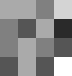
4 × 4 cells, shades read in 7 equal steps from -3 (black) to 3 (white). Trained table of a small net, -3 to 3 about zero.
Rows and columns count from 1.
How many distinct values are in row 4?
3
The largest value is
3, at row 4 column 4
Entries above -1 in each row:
4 2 3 2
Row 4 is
-1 1 -1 3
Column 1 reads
1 0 0 -1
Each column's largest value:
1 1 1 3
